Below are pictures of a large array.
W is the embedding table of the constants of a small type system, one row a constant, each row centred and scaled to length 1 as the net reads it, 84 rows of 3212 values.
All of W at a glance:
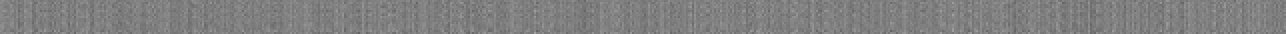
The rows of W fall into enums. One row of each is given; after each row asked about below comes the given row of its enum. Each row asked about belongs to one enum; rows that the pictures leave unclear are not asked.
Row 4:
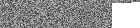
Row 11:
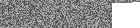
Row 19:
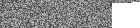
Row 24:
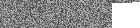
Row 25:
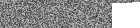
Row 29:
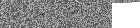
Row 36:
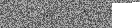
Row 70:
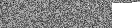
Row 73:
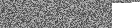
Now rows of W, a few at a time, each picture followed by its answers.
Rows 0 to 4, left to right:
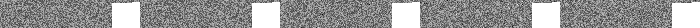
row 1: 25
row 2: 29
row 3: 70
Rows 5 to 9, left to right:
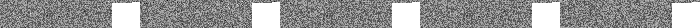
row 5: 36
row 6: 70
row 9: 11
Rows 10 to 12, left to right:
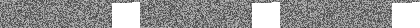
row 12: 36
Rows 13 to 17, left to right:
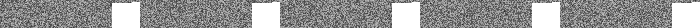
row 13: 19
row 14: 24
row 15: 11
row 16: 36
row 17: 4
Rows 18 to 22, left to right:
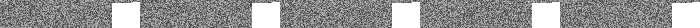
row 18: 11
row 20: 4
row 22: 25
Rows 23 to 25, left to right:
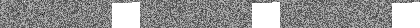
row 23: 29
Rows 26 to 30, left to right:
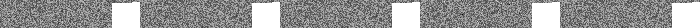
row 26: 24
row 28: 25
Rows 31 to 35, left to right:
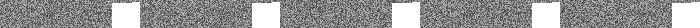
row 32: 4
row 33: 24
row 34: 36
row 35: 73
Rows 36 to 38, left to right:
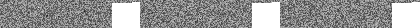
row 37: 73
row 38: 11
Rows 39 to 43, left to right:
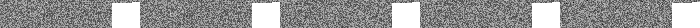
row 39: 36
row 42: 25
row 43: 70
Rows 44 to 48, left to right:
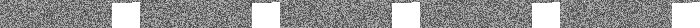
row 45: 19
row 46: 11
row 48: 29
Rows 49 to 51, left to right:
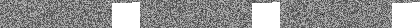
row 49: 36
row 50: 24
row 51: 29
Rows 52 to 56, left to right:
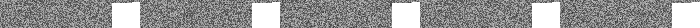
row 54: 19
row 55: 25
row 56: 73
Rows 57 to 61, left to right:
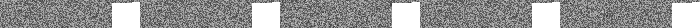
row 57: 25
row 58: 25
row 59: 19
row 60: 25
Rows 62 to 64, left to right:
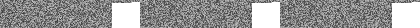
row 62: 73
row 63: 11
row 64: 11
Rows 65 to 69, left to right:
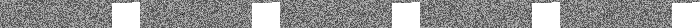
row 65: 25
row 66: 29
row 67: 73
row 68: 11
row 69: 36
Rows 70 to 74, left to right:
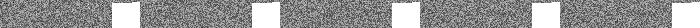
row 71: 25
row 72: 36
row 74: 73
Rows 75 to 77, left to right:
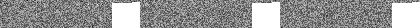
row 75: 70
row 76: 4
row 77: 36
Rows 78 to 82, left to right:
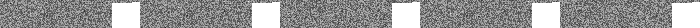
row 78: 36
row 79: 36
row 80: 24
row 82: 25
